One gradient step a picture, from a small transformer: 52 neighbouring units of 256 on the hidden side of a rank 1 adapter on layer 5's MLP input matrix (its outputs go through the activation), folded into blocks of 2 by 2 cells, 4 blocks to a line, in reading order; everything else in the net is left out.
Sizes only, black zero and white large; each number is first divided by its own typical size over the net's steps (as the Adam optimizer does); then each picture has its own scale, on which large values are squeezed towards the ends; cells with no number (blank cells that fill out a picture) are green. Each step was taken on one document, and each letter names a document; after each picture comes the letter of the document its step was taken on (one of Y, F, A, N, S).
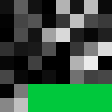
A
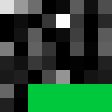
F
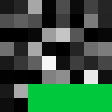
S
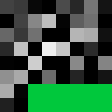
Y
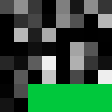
F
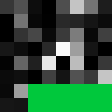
F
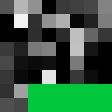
F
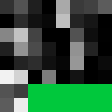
Y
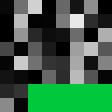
A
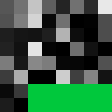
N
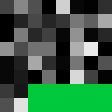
A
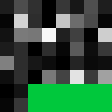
A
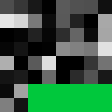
A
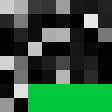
N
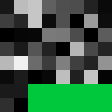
N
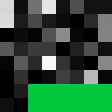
S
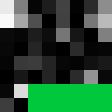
S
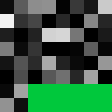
S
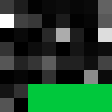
S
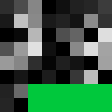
N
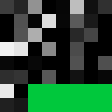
Y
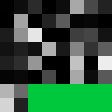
Y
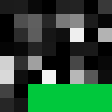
F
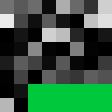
S
